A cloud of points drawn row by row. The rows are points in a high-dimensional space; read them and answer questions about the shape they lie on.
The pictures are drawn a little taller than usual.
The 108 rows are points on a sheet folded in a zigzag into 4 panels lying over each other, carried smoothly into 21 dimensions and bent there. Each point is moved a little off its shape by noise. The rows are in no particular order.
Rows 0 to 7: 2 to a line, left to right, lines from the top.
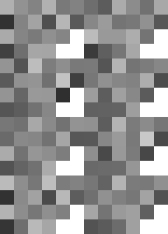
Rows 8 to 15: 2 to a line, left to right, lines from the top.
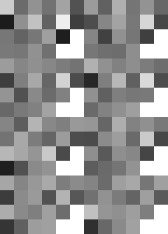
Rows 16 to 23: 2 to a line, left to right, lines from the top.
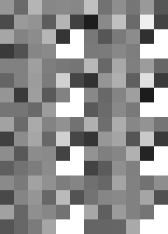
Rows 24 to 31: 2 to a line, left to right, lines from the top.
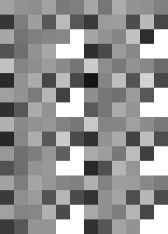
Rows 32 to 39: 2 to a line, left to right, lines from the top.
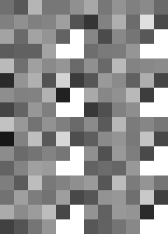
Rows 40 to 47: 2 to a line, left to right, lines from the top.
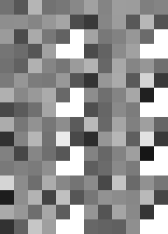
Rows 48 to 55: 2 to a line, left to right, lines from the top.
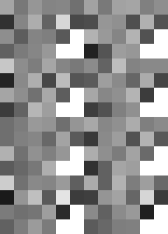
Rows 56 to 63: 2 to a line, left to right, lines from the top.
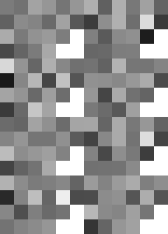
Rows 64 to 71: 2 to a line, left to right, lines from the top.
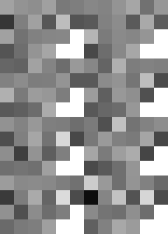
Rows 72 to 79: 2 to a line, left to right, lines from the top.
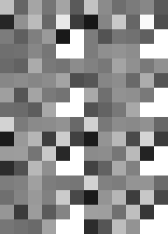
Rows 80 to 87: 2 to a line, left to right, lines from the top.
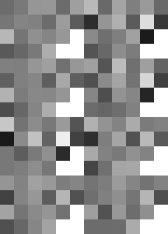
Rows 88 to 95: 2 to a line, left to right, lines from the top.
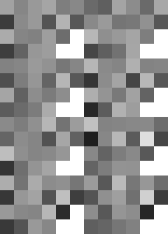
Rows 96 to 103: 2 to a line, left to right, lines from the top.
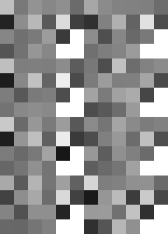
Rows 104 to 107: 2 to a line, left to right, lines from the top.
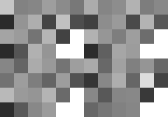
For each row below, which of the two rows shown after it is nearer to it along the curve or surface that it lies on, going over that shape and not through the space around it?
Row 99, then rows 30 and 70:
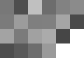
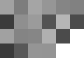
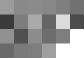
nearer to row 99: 30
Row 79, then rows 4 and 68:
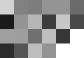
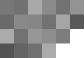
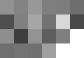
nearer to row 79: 4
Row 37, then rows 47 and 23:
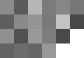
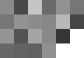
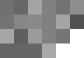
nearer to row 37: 23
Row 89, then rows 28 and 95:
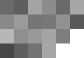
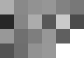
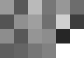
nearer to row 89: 28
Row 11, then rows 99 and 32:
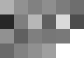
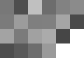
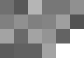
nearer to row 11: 32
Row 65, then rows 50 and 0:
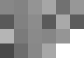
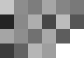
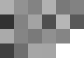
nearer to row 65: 0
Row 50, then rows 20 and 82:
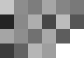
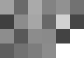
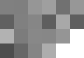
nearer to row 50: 82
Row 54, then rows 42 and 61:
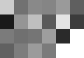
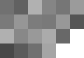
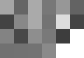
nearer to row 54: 61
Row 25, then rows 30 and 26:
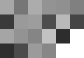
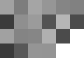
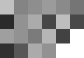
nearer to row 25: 26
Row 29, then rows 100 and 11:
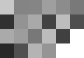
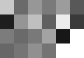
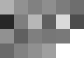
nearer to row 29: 100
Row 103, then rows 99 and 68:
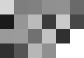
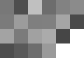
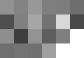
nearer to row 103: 99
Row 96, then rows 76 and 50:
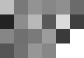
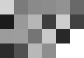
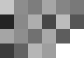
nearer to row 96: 76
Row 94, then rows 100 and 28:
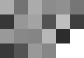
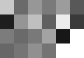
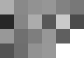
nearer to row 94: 100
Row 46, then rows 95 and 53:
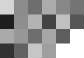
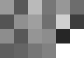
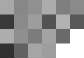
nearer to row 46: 53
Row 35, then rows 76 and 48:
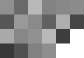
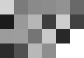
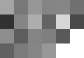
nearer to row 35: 76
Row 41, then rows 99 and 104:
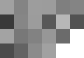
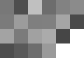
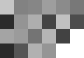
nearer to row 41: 104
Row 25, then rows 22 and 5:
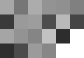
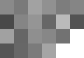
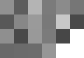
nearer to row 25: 5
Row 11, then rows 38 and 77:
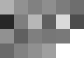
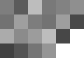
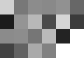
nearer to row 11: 77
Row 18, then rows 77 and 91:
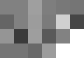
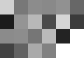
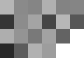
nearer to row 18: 91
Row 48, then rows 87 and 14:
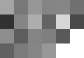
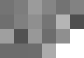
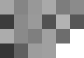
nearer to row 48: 14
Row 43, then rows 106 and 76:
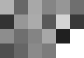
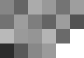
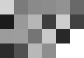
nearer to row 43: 76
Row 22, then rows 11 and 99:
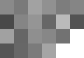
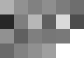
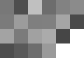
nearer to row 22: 11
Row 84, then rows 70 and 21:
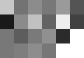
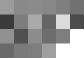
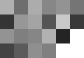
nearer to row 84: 21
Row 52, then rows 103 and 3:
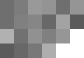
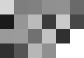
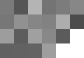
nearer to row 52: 3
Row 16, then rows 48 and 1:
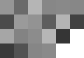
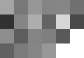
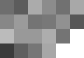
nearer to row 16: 1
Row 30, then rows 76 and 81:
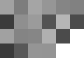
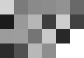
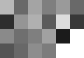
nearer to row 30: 76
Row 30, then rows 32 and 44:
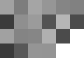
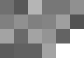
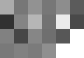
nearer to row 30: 32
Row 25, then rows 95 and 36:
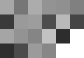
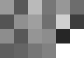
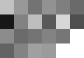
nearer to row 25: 95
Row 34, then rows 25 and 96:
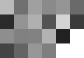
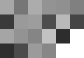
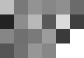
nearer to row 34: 25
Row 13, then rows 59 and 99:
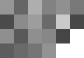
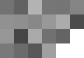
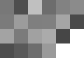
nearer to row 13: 59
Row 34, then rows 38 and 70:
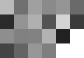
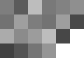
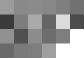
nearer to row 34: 38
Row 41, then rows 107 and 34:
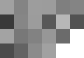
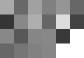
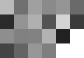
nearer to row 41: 107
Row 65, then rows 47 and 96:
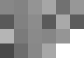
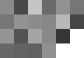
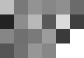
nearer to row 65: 96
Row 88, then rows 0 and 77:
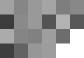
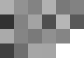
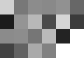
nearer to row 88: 0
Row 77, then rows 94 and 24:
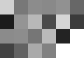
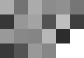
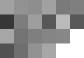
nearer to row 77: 94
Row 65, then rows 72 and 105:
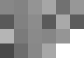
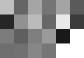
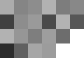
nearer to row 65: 105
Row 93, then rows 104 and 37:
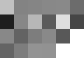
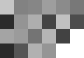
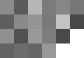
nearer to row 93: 37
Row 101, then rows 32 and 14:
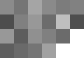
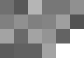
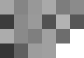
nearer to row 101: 14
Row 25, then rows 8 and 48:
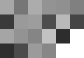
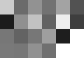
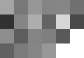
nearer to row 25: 8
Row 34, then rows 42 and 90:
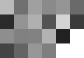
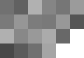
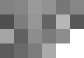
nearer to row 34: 42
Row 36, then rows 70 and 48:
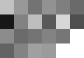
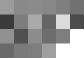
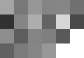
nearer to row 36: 70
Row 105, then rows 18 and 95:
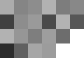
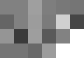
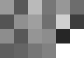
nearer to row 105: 18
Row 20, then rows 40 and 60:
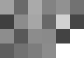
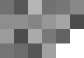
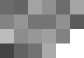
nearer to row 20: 40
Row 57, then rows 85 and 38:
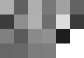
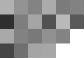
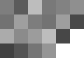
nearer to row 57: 38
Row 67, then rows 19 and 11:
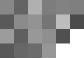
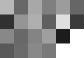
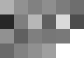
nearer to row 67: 19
